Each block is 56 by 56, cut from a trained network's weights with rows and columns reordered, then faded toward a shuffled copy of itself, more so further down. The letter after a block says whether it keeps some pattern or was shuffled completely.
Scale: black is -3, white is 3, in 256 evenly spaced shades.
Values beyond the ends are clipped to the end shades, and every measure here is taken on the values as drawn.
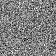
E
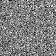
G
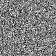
E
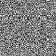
G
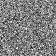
E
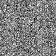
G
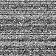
G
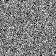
E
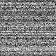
G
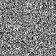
G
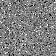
E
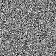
E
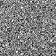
G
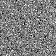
E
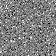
E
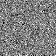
G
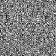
G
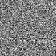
G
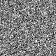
E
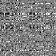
G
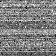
G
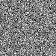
E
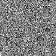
G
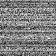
G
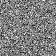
E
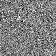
E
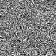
G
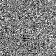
G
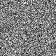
E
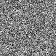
E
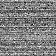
G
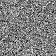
E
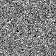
E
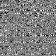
G
